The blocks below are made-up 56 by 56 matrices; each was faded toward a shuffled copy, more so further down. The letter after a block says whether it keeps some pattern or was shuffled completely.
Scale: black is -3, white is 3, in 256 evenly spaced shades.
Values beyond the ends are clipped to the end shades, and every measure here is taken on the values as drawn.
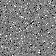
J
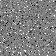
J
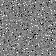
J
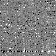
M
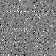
M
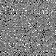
M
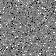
J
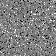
J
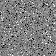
J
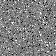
J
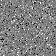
J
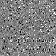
M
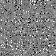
M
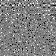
M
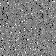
J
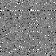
M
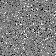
J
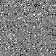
M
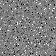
J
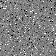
J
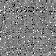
M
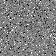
J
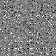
M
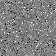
J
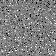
J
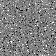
J
